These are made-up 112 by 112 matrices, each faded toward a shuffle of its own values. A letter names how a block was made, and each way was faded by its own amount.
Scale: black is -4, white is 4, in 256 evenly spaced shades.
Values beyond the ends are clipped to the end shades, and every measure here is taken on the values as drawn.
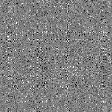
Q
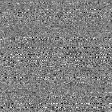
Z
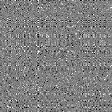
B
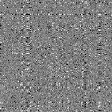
Q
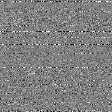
Z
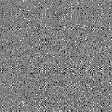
Q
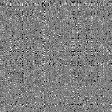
Q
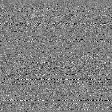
Z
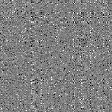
Q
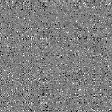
Q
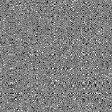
Q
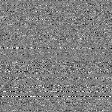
Z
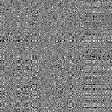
B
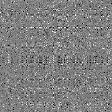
Q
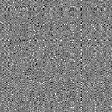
B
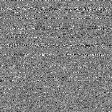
Z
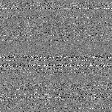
Z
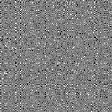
B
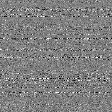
Z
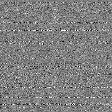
Z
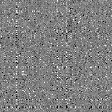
Q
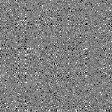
Q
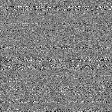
Z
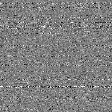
Z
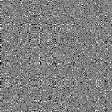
Q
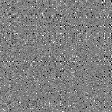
Q
